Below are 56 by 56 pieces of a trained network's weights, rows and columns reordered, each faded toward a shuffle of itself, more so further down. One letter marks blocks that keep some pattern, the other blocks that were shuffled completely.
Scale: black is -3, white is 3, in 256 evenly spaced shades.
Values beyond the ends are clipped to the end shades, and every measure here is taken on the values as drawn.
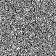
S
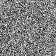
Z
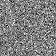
S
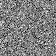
S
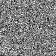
S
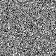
S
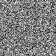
Z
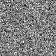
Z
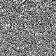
Z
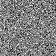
S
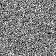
S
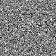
Z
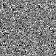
Z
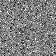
S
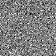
Z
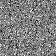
S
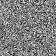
S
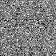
Z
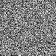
Z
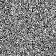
S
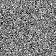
Z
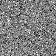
S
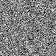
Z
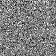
Z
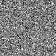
Z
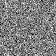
S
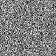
Z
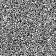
Z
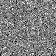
S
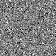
Z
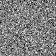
S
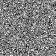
Z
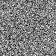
S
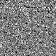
Z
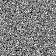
S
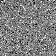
S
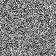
S
